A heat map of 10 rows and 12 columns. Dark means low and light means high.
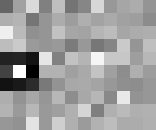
The top right is the smoothest part. The ninth with the lowest average is the middle left. The halves do not mirror each other. There are no regular stripes. In the middle left lies a patch that is lower than the rest. The middle left is the roughest part.
